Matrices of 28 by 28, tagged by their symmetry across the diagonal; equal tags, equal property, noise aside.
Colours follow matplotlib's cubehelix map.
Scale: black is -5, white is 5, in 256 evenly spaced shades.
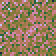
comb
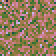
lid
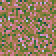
lid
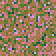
comb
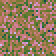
lid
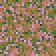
lid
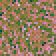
comb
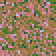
lid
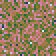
comb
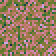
comb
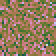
lid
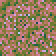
comb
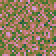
comb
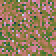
lid
